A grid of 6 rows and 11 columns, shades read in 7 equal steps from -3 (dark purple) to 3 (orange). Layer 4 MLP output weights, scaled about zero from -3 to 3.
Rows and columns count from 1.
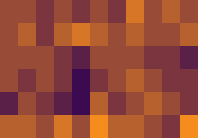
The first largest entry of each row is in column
8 5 1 8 6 6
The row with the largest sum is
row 6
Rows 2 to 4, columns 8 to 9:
1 0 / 0 -1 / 1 0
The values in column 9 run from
-1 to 1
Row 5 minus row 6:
-3 -1 -1 -4 -3 -2 -2 -1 1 1 -4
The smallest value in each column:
-2 -1 -1 -2 -3 -1 -1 0 -1 -1 -2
